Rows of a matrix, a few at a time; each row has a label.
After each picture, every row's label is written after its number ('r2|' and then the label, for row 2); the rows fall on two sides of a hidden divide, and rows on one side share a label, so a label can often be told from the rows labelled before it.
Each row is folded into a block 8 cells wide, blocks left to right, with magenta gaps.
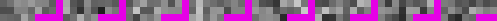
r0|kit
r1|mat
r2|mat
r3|mat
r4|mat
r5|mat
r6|mat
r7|mat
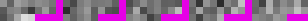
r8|kit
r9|kit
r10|mat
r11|mat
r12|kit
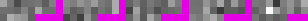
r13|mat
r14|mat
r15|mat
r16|kit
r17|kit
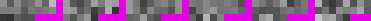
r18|mat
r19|mat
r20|mat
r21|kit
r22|mat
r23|mat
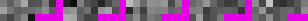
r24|mat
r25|mat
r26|mat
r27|mat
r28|mat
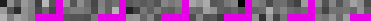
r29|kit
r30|mat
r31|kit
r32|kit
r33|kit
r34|kit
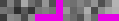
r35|mat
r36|mat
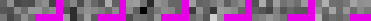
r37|kit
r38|kit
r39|mat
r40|mat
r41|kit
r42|kit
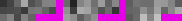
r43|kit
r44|kit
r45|kit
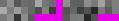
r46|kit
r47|mat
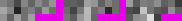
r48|mat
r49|kit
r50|kit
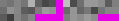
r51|mat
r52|mat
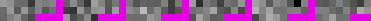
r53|mat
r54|kit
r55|kit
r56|mat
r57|mat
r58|mat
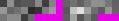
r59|mat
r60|kit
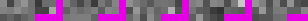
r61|mat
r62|mat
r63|mat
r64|mat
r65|mat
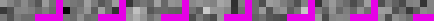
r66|kit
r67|kit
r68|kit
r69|kit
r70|mat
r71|kit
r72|mat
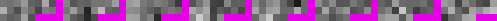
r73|mat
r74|mat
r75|mat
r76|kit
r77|mat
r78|mat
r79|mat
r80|mat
